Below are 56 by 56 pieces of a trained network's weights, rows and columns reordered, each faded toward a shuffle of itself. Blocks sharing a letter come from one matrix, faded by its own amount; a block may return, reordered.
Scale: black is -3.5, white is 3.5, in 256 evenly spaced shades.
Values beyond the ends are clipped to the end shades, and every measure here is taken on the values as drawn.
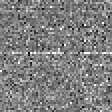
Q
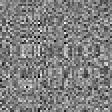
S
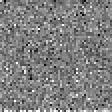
Q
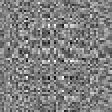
S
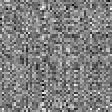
S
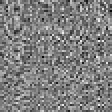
S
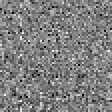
Q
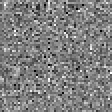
Q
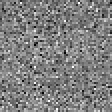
Q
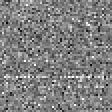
Q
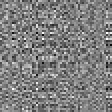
S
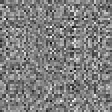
S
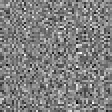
S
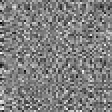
S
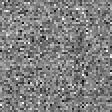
Q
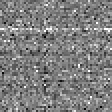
Q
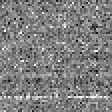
Q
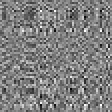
S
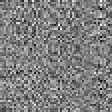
S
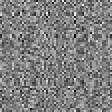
S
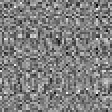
S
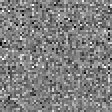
Q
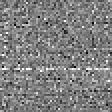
Q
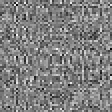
S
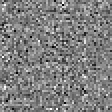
Q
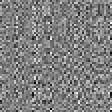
S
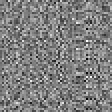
S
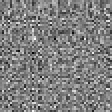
S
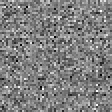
Q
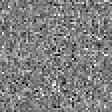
Q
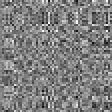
S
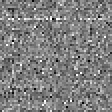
Q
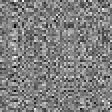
S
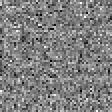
Q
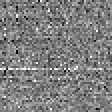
Q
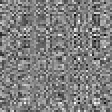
S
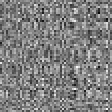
S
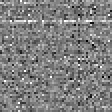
Q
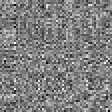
S
